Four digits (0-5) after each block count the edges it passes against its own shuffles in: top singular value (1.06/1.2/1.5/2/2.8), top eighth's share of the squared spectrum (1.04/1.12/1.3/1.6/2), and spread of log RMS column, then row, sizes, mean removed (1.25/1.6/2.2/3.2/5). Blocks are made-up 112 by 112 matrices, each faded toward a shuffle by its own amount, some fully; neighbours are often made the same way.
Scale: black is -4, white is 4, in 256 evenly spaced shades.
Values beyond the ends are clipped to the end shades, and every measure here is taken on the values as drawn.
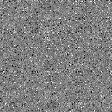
4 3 1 2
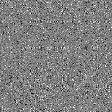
4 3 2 2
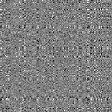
5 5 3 3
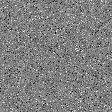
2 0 0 0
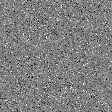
0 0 0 0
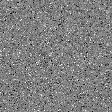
3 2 0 1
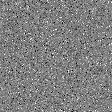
2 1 0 0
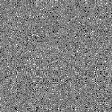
4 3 2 2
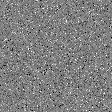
0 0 0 0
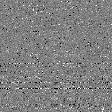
4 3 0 3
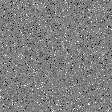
1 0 0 0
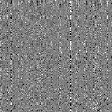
4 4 3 2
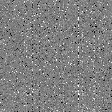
3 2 2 0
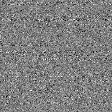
1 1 0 3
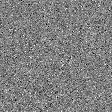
0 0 0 0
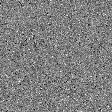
0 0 0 1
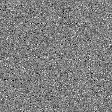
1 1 0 2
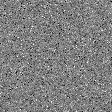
0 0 0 0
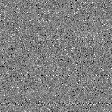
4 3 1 2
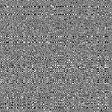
5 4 3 4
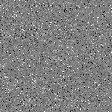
3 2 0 1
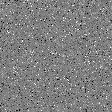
1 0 0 0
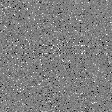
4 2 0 1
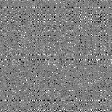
5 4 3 3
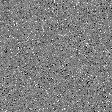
0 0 0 0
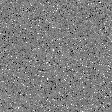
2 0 0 0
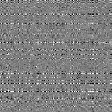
5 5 3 4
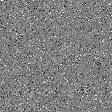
3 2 0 1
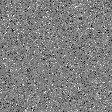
2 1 0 0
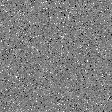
2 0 0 0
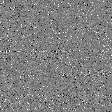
1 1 0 1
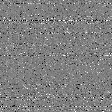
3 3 0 3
